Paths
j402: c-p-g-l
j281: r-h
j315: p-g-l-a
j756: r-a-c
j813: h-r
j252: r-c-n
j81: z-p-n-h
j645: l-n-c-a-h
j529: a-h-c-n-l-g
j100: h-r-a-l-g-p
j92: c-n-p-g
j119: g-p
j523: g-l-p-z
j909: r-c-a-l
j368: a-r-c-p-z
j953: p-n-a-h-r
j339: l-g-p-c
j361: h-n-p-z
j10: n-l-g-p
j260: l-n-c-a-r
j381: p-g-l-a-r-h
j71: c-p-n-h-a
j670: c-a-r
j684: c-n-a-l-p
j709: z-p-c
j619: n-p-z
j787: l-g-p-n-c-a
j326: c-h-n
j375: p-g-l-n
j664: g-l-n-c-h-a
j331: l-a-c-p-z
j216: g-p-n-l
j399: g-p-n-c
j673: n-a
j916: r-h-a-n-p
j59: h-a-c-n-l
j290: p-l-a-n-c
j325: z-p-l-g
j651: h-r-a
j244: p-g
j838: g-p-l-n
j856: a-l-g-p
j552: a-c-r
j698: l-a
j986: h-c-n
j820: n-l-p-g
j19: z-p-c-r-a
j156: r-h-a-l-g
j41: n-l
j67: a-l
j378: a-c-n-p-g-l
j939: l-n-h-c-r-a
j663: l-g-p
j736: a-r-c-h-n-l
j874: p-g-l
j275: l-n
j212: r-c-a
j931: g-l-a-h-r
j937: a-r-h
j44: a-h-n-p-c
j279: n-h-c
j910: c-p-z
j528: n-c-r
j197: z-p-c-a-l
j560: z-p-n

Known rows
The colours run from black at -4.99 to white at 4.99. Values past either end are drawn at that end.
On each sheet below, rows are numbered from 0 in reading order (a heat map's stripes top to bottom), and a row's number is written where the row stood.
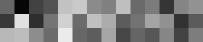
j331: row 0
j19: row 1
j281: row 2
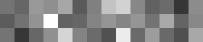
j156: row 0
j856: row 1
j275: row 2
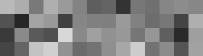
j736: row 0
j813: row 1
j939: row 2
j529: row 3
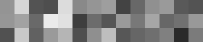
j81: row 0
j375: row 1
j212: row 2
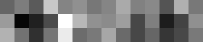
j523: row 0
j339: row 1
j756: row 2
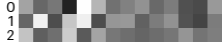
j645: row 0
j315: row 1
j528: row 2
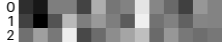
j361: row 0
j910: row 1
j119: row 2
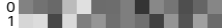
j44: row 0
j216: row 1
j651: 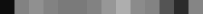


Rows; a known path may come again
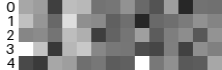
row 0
j399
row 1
j378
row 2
j252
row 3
j874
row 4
j986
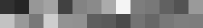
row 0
j100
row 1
j67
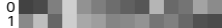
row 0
j368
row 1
j673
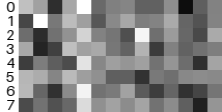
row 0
j290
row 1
j664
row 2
j275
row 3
j402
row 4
j939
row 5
j736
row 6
j756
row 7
j698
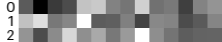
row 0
j331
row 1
j381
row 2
j820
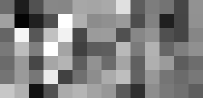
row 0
j663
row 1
j339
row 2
j315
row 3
j838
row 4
j560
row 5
j119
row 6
j197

